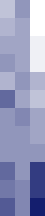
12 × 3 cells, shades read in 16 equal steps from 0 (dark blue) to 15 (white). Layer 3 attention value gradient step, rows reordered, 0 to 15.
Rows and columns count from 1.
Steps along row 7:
down up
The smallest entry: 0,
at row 12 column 3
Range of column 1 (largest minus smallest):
7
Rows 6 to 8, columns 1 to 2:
5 9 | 8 7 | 8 8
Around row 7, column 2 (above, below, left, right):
9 8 8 9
